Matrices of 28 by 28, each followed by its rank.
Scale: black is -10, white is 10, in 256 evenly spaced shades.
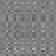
two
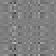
two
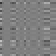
one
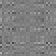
two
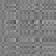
two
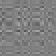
two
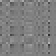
two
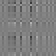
one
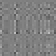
two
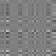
one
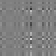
one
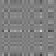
one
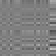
one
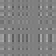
one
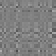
two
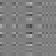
one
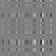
one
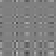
one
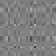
two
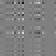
one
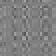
two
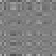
two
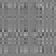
two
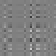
one
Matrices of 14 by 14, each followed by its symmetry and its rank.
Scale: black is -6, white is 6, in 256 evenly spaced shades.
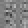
neither, rank three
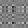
neither, rank one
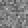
neither, full rank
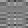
neither, rank one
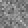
symmetric, full rank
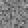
neither, full rank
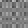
neither, rank one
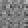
neither, rank three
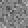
symmetric, full rank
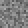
neither, full rank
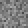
neither, full rank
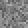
neither, full rank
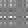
neither, rank one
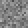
neither, full rank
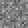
symmetric, full rank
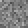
neither, full rank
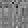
neither, rank three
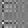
neither, rank one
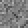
symmetric, full rank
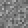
symmetric, full rank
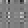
neither, rank one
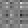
neither, rank one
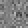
neither, rank three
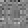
neither, rank three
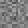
neither, rank three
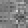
neither, rank three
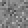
symmetric, full rank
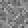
symmetric, full rank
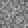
symmetric, full rank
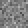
neither, full rank
